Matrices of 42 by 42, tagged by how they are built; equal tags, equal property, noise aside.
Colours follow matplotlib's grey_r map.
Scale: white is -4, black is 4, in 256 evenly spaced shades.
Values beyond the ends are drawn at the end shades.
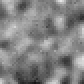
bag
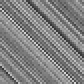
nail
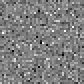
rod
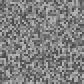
rod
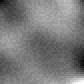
bag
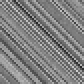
nail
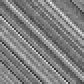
nail
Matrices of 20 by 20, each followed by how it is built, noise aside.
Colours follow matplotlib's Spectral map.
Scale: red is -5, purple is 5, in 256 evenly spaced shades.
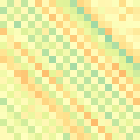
Toeplitz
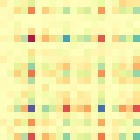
low rank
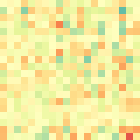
low rank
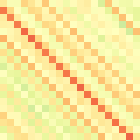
Toeplitz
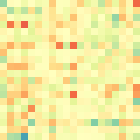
low rank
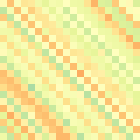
Toeplitz
